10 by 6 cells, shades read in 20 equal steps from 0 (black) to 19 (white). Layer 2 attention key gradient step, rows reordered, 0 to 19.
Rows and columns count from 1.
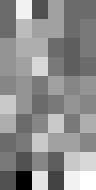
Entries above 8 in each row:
2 4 4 4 6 5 5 5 4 3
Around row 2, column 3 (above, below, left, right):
6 13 14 12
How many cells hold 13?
4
